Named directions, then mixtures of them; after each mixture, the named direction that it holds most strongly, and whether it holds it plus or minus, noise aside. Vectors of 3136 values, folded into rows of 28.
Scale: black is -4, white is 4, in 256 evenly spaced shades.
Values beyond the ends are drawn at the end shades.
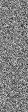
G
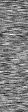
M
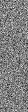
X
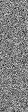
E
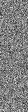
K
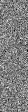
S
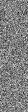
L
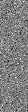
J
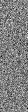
X, plus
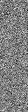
E, minus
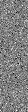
J, minus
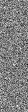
G, plus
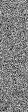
E, plus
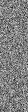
K, minus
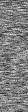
M, plus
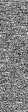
L, plus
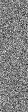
G, plus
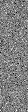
J, minus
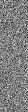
X, minus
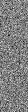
X, plus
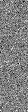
J, minus
